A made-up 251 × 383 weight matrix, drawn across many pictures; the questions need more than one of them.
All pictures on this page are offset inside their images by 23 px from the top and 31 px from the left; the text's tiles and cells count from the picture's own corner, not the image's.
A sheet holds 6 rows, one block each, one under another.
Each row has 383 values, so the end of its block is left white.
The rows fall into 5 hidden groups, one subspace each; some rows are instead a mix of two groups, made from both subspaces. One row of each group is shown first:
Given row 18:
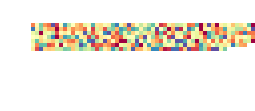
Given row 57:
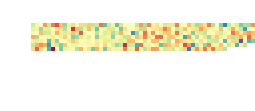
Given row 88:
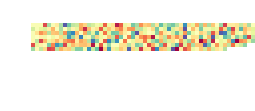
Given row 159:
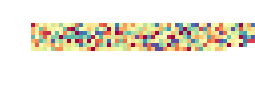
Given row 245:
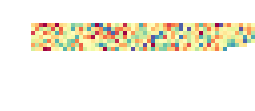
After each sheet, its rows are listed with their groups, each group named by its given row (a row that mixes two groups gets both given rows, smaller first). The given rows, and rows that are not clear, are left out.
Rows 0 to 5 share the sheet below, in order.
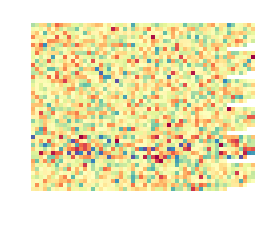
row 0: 88
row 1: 88
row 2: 57 and 88
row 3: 18 and 88
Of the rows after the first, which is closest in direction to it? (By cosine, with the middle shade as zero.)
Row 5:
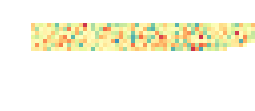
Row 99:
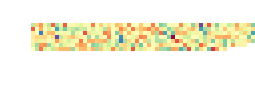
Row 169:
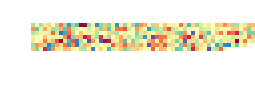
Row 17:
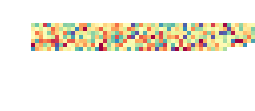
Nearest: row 169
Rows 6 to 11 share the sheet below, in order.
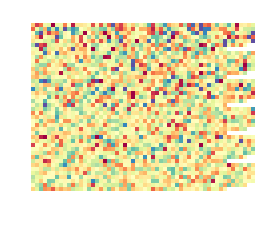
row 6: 18
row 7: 245
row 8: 245
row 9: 18
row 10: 245
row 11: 88
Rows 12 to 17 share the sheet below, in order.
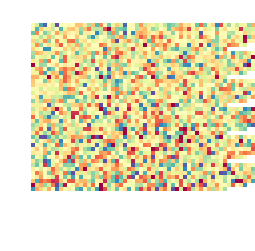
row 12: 245
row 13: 88
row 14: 88
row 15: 57
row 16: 245
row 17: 88
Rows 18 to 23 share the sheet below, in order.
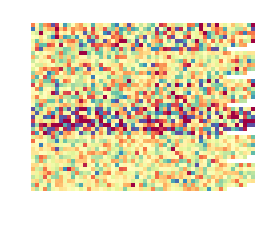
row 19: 159
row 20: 18
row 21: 159
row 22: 18
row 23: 159
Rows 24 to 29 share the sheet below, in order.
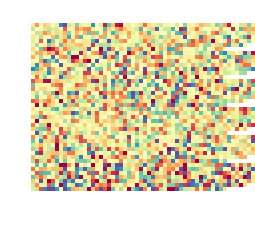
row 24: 88
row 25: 57
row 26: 18 and 245
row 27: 57
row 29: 88
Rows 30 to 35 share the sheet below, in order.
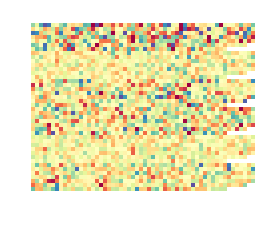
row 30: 245
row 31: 18
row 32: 18
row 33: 57
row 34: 245
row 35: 88
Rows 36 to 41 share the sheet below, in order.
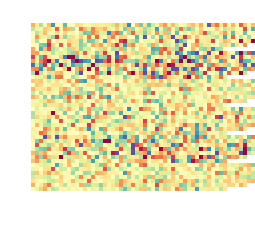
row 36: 18 and 57
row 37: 159
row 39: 57
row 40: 245
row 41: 57
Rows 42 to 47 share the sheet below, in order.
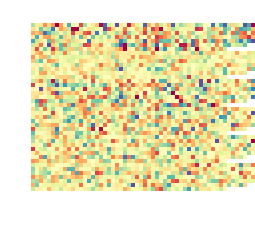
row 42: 57
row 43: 18
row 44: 18
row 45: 88
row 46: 88
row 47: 159
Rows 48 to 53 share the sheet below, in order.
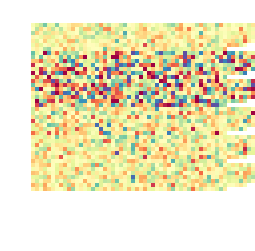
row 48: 245
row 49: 88
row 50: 18
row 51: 88
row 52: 245
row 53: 245
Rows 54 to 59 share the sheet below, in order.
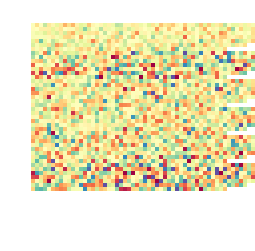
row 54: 88
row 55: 88
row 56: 57
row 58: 57
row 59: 57
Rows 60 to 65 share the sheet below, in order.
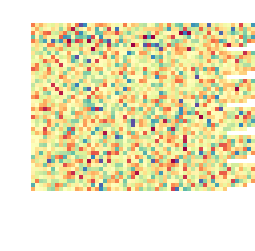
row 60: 159
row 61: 57
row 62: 57
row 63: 245
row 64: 88
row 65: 88
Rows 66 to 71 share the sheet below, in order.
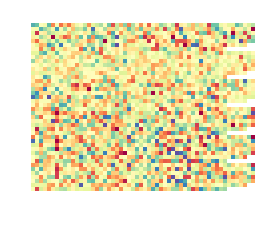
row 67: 245
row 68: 57
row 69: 18
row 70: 18
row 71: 18
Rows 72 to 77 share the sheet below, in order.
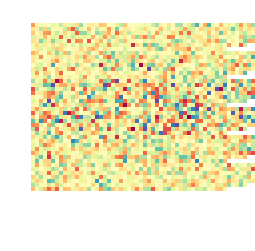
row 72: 159
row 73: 18 and 245
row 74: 57
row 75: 159
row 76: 57
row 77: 88
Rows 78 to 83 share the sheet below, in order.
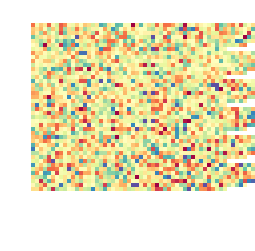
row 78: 88 and 245
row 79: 159
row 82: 57
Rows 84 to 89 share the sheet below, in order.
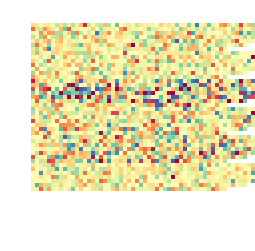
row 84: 159
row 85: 88
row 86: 159
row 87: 88
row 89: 18
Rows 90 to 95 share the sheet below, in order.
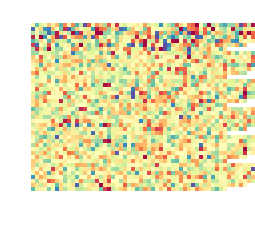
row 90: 159
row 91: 18
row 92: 245
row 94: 245
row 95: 88
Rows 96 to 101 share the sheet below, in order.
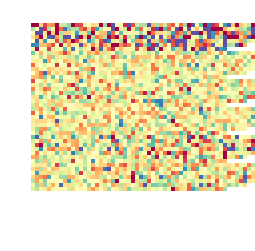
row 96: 18
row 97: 88
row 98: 159
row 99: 18
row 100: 18
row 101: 245
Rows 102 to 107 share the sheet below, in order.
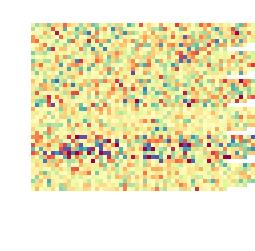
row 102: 57
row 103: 159 and 245
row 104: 57
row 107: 57
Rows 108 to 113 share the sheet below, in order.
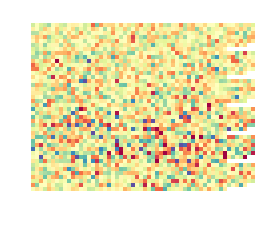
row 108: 245
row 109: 57
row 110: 159
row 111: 159
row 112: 18 and 88
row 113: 159
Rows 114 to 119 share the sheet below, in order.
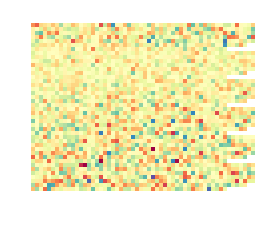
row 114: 18
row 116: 88
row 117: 88
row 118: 88
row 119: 159
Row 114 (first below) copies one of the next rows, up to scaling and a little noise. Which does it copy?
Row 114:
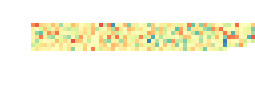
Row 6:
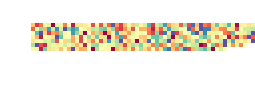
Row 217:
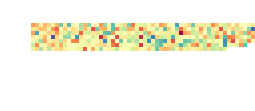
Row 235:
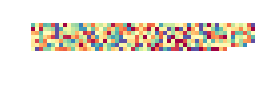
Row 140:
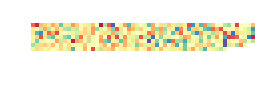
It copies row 140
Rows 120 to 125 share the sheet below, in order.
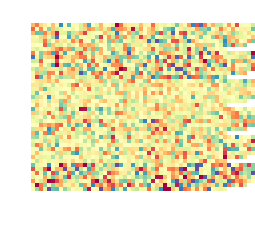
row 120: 18 and 88
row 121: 18
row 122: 57
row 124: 18
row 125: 88 and 159
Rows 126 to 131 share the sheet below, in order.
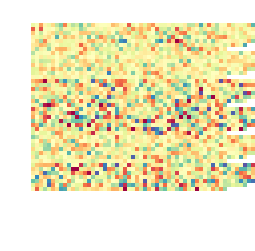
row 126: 18
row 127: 159
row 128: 88 and 245
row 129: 159
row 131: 57
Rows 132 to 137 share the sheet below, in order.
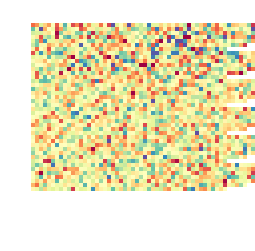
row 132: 18
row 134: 245
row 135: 57
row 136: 57 and 245
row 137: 18
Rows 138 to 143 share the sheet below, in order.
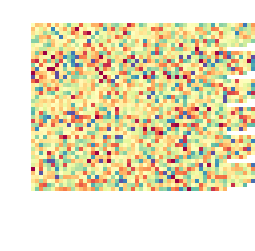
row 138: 57
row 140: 18
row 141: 159
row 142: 88
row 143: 18
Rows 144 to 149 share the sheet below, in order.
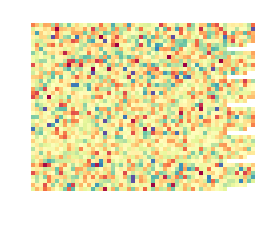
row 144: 18
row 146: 57
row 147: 88 and 245
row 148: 88
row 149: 245
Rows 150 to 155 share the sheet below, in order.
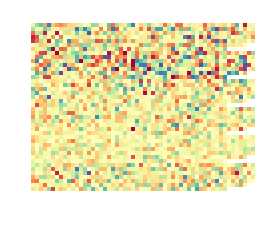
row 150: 57
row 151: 245
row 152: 57
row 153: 159
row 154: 159
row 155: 57
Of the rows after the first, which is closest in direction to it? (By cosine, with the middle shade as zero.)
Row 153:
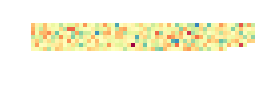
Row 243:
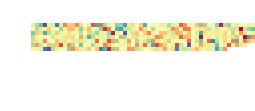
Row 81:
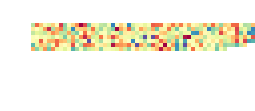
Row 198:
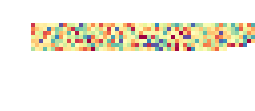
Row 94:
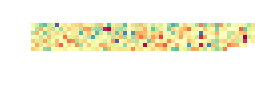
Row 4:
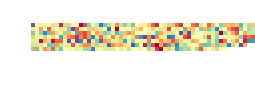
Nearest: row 198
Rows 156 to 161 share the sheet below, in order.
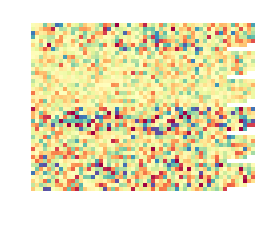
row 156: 57
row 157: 57 and 159
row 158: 88
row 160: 88
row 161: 245
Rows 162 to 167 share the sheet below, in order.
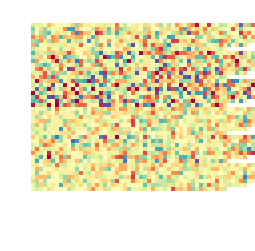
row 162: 159
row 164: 88
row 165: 245
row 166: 57
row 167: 245
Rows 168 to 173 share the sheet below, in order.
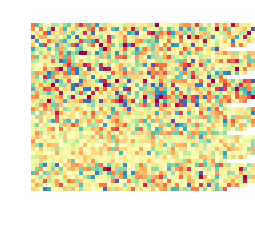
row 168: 88
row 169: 159
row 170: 57
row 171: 18
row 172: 18
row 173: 245
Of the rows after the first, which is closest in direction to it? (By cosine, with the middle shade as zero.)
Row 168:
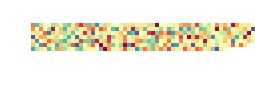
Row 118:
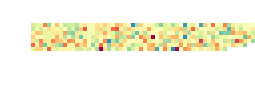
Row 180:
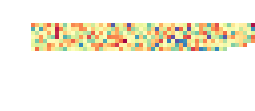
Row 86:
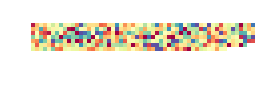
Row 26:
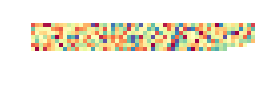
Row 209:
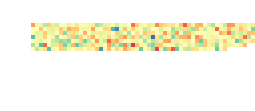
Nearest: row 209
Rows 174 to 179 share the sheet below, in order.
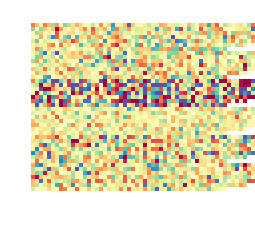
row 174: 18
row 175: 245
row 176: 57
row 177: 57
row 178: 57
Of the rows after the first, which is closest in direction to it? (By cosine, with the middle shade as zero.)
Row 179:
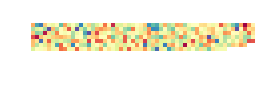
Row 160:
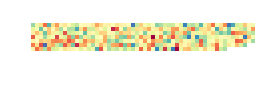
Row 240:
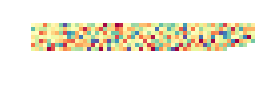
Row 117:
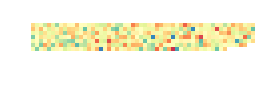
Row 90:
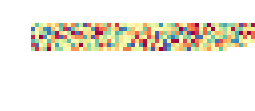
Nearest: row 90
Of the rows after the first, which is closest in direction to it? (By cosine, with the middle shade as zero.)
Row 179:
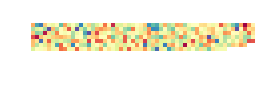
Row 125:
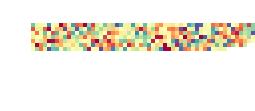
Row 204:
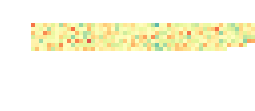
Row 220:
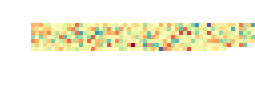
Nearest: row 204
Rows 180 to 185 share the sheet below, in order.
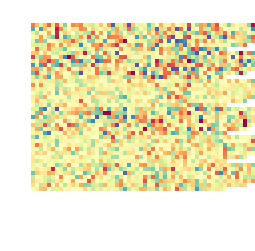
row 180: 18
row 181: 159
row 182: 18
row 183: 245
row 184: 18
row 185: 57
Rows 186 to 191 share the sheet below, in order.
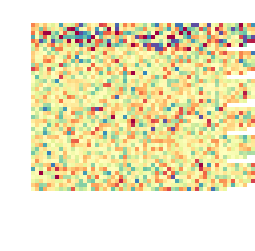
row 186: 159
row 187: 57 and 159
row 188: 245
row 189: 245
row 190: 57
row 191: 18
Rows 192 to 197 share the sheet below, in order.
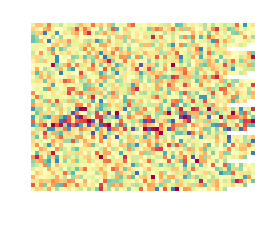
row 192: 57
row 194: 88
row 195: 159
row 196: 57 and 88
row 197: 88
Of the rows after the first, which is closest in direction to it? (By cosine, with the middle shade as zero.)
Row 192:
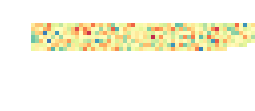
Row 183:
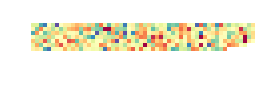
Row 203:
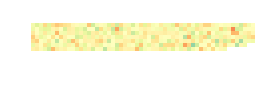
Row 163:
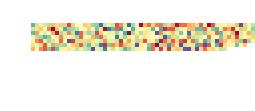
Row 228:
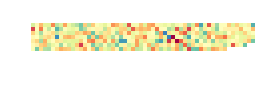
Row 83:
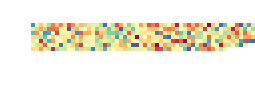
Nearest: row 183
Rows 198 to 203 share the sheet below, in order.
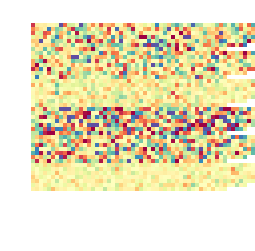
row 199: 57
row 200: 18
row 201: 88
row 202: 57 and 88
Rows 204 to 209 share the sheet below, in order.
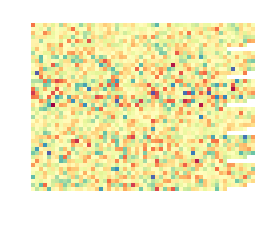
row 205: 18
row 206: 57
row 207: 245
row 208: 57
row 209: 88
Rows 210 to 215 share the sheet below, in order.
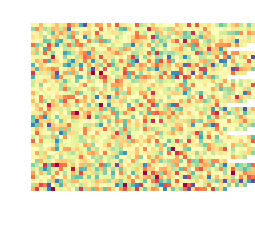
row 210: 159
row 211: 88
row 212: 88
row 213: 57
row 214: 18
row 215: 57
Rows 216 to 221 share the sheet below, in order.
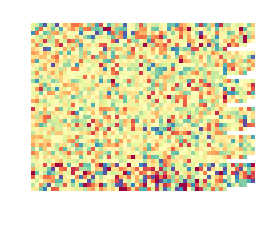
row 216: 245
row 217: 18
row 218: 18
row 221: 57
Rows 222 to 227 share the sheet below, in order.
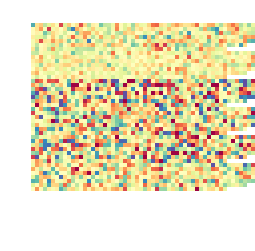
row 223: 18
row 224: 57
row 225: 18
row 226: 159
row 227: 57
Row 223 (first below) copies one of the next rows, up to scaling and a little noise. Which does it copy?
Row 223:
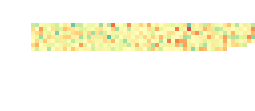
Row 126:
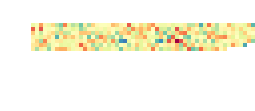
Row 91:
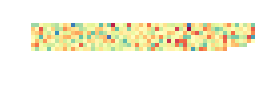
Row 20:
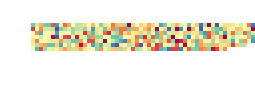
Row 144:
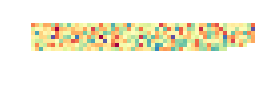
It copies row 91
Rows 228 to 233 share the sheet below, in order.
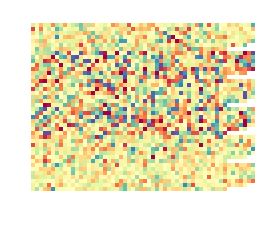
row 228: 18
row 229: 57
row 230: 245
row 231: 245
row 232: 245
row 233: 57
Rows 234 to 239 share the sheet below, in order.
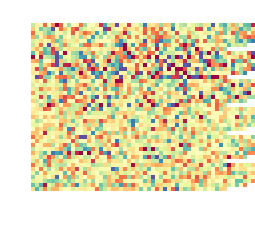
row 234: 57
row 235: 18
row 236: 88
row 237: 159 and 245
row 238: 159
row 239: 88
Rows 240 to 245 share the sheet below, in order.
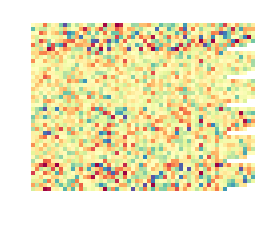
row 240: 88
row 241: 245
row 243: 88 and 245
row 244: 245
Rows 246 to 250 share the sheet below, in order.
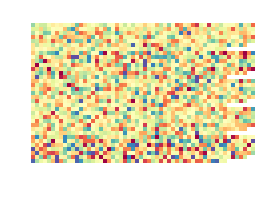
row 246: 159
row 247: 57
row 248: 159
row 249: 57
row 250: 88
